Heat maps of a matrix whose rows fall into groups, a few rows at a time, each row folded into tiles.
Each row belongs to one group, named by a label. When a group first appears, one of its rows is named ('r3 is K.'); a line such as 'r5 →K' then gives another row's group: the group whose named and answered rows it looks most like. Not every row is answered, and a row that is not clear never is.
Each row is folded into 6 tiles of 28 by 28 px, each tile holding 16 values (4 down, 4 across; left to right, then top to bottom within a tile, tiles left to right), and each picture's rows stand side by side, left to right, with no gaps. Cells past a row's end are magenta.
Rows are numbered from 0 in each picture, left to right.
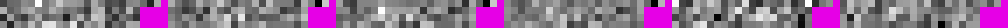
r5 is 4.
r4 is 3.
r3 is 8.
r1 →8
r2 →8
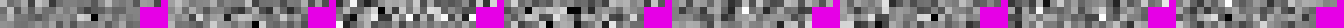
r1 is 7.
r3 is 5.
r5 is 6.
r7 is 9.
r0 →6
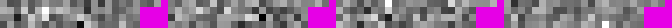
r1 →6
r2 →9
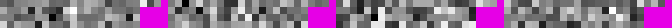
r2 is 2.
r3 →3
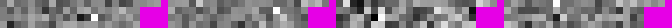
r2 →2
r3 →9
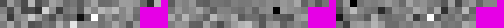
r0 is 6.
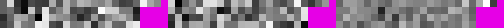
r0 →2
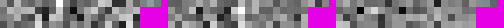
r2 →5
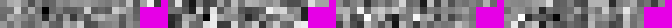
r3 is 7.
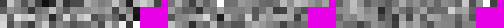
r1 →9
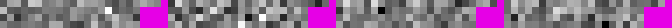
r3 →4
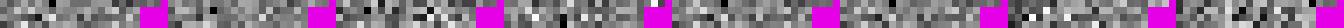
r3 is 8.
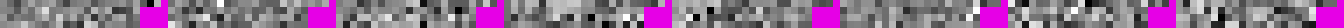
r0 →8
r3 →4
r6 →3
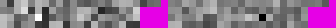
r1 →6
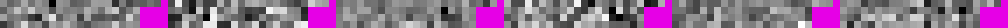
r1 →2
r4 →2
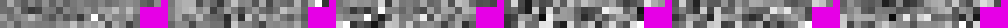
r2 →6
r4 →2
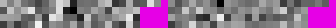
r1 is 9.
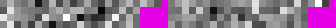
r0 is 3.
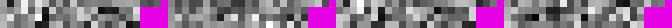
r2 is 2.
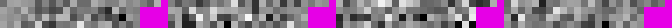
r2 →4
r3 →4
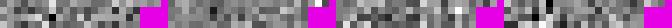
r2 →7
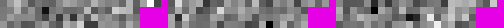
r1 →4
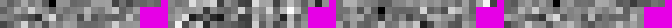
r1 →7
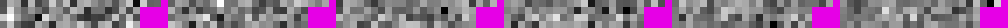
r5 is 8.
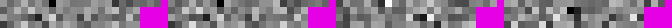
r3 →5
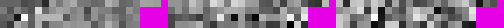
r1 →4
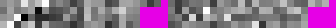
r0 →7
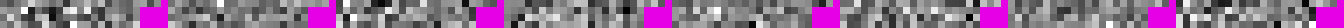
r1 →9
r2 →4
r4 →8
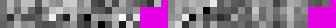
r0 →4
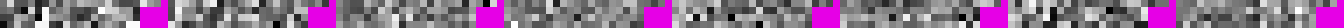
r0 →2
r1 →6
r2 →8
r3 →6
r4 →7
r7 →7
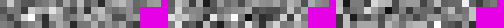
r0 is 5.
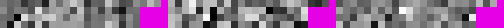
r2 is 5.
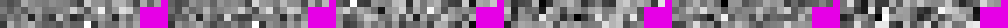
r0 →7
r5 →2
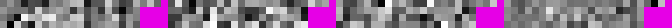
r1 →2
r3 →8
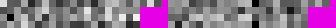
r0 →3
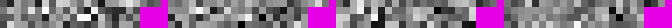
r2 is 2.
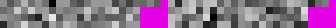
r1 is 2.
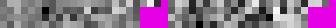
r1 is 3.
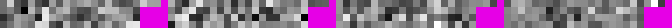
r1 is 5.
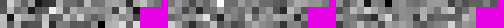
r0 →4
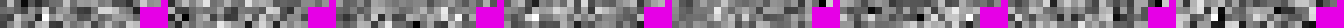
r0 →2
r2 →3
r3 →5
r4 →8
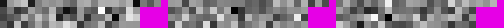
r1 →5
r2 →9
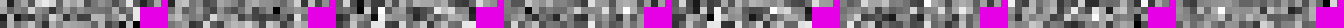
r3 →7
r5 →7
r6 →3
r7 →8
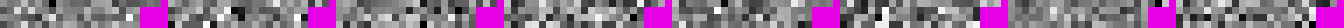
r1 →5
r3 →3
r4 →6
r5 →2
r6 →8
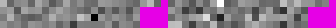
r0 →6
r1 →9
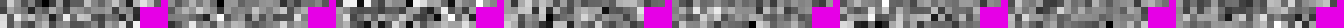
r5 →6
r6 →4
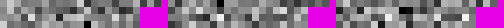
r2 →5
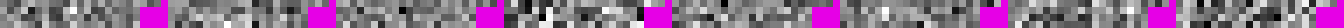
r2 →5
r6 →7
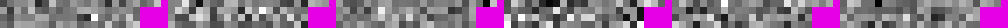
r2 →8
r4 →9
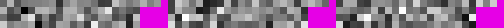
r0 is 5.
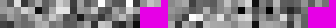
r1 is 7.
